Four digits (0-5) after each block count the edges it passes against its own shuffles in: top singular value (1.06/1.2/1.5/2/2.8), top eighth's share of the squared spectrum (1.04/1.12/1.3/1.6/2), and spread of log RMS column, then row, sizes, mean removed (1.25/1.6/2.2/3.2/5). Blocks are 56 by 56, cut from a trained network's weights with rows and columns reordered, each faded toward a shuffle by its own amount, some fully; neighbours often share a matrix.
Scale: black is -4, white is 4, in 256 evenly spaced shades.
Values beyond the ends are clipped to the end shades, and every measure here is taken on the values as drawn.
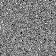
0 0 0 0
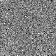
2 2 0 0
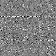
3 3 1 2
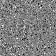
2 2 0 1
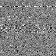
3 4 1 3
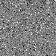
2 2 0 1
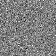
2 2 0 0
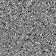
3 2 0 1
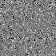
2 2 0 1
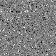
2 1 0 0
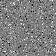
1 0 0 0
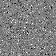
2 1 0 0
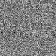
3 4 1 0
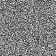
2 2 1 0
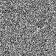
1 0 0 0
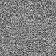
3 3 1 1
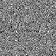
3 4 1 1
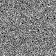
0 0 0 0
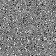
2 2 0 1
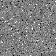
0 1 0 0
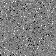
0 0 0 0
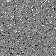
1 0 0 0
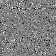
2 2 0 1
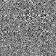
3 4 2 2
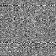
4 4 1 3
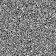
0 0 0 0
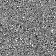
1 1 0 1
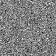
2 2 0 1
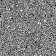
0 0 0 0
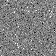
0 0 0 0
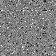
2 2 0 1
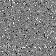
2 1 0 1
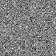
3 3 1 1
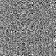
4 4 1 2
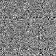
3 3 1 2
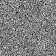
1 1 0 0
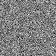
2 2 0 0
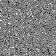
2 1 0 0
